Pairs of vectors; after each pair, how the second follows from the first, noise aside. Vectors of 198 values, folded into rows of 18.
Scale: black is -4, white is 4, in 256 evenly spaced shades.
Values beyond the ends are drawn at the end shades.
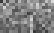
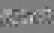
partly zeroed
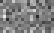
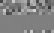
partly zeroed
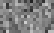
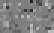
partly zeroed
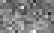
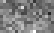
copied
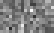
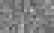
shrunk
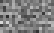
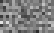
copied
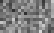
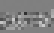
partly zeroed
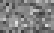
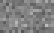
shrunk
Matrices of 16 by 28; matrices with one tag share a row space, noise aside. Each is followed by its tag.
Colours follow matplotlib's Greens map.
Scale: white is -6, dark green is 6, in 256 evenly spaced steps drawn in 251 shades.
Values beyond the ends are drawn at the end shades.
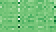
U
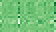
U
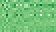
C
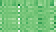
U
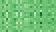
C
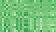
C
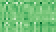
C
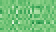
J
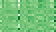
U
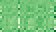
U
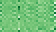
U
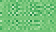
J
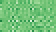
J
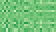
C
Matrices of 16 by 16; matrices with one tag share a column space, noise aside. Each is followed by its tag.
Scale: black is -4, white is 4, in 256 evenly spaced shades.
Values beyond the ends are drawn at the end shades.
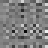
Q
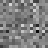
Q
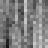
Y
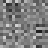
Q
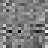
Q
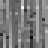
Y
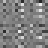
Q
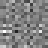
Q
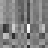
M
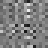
Q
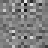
Q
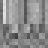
M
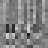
M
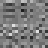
Q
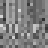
M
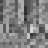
M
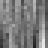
Y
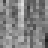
Y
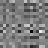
Q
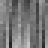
Y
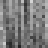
Y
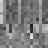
M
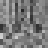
M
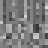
M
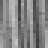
Y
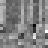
M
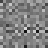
Q
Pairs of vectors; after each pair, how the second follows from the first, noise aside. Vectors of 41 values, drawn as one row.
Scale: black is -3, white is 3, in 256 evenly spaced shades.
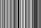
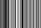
reversed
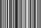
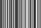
copied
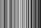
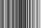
negated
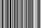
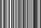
negated
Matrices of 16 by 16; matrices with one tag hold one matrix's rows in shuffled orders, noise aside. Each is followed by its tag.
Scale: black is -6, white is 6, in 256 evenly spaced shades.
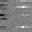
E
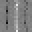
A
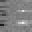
E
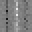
A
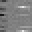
E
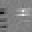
E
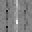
A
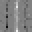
A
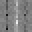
A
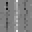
A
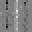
A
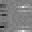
E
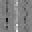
A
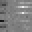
E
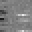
E
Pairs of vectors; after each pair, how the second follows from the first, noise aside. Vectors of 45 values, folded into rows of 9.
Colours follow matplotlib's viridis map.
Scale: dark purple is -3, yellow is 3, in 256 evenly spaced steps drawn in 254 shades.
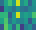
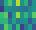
copied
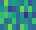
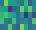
copied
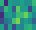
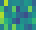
negated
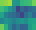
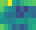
copied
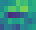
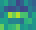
negated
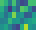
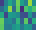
shuffled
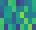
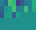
partly zeroed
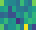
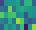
negated
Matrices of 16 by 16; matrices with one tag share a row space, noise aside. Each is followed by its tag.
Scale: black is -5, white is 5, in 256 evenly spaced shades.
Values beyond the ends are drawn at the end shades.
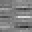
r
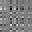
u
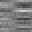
r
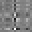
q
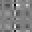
q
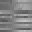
r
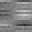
r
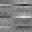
r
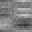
r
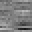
r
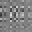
u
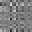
u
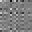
u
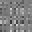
u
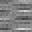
r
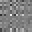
u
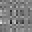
u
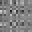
u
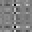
q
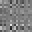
u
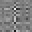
q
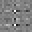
q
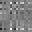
u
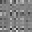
u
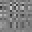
u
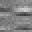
r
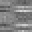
r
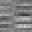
r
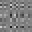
u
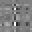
q
